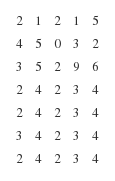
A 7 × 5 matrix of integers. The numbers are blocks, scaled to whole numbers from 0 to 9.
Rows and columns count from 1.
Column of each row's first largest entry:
5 2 4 2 2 2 2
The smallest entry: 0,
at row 2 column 3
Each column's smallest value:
2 1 0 1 2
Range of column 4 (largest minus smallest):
8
